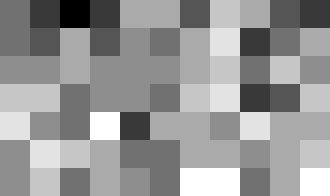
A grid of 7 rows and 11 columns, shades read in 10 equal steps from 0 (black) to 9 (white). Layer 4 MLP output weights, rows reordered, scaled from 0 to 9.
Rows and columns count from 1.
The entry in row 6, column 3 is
7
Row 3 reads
5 5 6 5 5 5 6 7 4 7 5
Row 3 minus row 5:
-3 0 2 -4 3 -1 0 2 -4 1 -1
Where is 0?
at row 1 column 3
